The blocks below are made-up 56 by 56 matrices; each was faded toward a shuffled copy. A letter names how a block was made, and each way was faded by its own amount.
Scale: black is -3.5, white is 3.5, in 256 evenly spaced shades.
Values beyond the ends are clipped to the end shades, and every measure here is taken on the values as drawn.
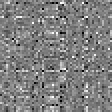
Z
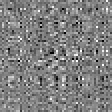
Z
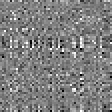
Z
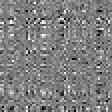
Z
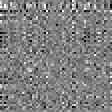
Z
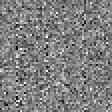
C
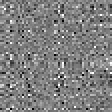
Z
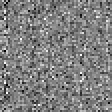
C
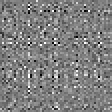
Z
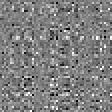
Z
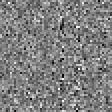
C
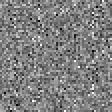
C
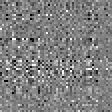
Z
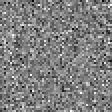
C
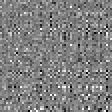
Z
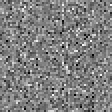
C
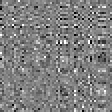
Z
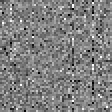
C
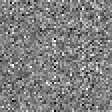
C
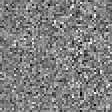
C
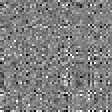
Z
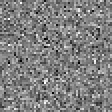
C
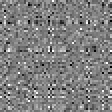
Z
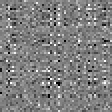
Z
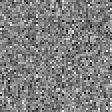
C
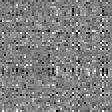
Z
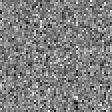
C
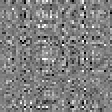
Z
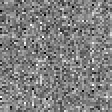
C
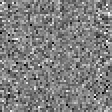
C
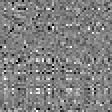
Z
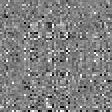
Z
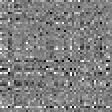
Z
